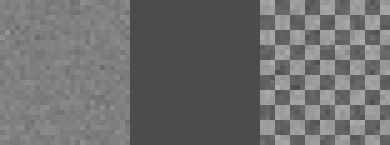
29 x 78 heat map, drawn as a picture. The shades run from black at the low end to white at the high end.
It is made of 1 by 3 panels. Panel 1,1: middling, fine-grained, faint in contrast. Panel 1,2: low, flat. Panel 1,3: middling, checkered, strong in contrast.
